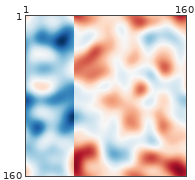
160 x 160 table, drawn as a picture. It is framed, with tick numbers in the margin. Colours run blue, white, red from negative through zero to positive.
The right part is higher, past a seam about 30% of the way across. The values follow a bell shape. There are no lone odd cells. The ninth with the highest average is the bottom right.
